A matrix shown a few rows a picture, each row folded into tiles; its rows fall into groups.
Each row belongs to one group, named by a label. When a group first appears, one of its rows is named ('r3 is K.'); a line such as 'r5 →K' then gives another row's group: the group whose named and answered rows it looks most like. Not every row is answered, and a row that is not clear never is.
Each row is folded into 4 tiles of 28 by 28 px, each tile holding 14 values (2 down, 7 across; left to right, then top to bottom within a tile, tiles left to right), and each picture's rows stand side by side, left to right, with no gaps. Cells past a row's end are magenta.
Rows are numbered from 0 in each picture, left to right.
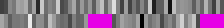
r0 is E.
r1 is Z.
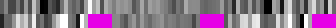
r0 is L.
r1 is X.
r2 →L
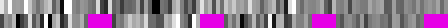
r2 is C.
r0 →C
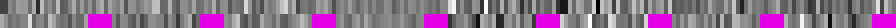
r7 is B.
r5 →E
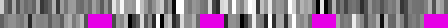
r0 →Z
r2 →C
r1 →C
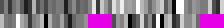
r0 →B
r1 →C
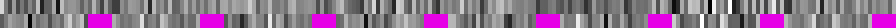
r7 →E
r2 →C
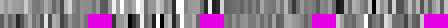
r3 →E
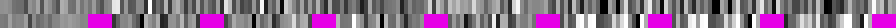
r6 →L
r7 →L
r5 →L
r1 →Z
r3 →B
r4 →C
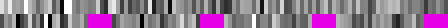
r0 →C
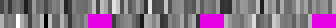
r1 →Z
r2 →E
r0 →B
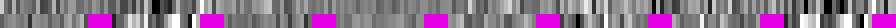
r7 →L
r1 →L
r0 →Z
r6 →E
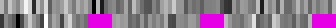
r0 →C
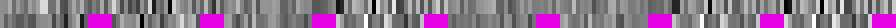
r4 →X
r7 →E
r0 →X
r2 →X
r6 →E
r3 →E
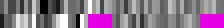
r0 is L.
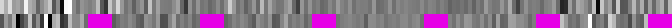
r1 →Z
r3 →Z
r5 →E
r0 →C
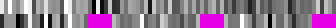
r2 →B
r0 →C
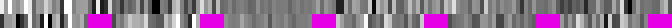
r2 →B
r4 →Z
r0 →C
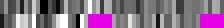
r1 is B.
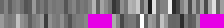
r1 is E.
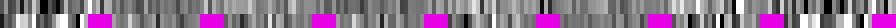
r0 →L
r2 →C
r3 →B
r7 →L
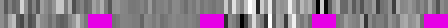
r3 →Z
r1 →Z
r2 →C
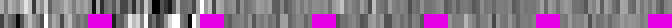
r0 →C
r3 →Z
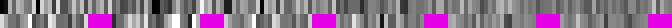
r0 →E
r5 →B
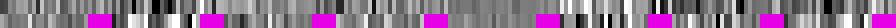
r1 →L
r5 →C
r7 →L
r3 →E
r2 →C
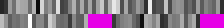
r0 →E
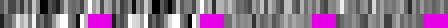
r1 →L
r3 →Z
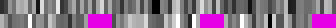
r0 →E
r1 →L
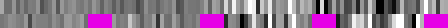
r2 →C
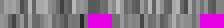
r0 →X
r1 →Z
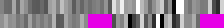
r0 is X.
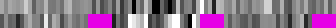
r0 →C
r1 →L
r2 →X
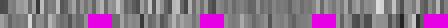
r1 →Z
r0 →E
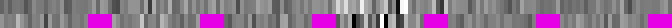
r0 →B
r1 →E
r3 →C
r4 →X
